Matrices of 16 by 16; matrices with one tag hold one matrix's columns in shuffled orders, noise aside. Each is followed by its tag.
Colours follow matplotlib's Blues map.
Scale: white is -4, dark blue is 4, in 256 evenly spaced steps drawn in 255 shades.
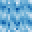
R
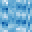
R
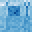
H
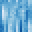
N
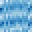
R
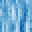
N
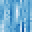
N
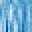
N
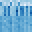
H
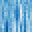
N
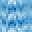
R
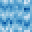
R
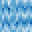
R
